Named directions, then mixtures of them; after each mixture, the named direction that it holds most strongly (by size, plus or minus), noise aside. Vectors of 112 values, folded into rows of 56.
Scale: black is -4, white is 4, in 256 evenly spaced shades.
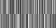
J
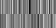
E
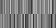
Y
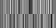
Y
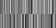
Y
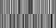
Y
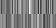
E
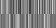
J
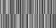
J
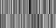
E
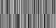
J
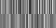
J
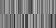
Y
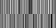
Y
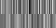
E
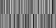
Y
